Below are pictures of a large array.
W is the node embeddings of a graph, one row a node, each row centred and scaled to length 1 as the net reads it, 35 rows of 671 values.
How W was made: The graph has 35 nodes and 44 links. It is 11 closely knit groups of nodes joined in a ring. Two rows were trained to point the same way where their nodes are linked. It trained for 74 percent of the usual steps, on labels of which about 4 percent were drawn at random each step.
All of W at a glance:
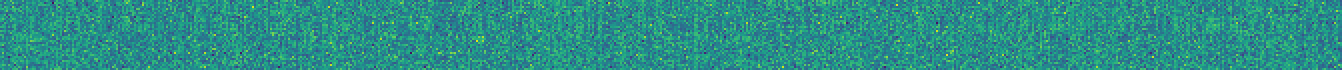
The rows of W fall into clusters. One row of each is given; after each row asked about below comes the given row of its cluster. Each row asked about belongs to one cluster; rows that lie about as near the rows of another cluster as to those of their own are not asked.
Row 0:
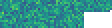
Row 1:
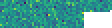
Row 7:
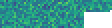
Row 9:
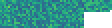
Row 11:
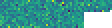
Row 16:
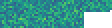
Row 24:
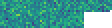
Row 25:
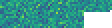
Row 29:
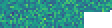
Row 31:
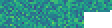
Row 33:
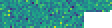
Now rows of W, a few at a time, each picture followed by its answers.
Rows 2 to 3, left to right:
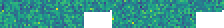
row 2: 0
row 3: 29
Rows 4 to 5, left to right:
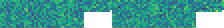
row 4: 31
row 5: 29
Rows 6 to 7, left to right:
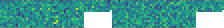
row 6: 11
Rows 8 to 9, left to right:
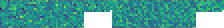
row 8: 33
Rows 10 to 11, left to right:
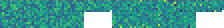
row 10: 33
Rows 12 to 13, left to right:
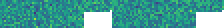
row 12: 9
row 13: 9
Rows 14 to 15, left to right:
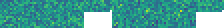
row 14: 11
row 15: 9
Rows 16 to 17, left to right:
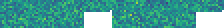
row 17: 24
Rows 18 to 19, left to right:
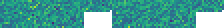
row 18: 25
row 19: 25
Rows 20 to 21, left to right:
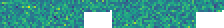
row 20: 16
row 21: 7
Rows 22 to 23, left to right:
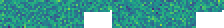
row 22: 31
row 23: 16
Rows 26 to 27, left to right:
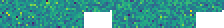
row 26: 1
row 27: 0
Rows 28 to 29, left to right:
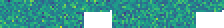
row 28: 24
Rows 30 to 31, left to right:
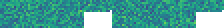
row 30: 25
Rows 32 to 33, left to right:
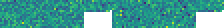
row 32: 7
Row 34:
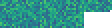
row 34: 1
